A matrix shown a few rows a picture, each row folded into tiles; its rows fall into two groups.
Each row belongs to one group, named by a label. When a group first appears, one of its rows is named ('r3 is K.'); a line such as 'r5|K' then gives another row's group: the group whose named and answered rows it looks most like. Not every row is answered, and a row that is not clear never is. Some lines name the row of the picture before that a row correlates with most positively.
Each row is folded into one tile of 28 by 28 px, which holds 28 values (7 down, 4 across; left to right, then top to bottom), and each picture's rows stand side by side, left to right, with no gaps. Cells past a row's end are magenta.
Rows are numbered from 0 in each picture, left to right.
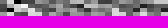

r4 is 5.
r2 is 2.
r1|5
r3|5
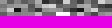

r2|5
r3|2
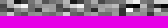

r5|2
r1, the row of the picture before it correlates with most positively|1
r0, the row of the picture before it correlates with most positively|1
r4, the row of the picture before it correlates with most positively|3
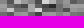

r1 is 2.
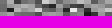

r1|2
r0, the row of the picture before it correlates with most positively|2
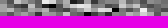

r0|2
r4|5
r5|5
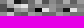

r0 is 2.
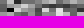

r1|2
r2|5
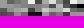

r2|2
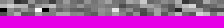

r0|5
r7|5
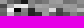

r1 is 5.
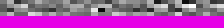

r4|5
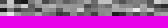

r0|5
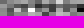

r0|2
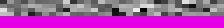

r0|5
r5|5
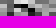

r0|2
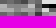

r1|2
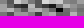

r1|2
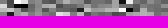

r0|2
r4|2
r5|5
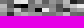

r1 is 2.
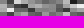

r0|2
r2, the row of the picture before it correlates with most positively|2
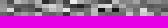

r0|2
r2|2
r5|5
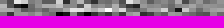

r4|2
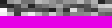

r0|5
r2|2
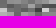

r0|5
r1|2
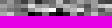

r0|5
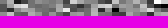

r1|5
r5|2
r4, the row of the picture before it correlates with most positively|2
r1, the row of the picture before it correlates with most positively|0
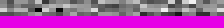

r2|5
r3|2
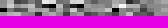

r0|5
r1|2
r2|2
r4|5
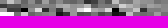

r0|5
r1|2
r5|5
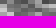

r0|5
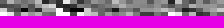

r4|5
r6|5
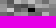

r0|2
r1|5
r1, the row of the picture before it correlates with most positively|4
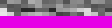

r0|5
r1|5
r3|5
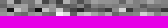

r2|5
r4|2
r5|5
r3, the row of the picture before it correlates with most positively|1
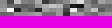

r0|2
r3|2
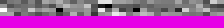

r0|5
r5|5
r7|2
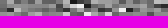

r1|5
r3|5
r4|2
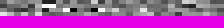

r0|5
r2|2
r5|5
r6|2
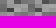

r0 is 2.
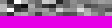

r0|2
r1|2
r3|5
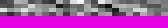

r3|2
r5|5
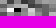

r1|5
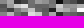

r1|5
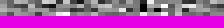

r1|2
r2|5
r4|2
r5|5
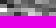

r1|5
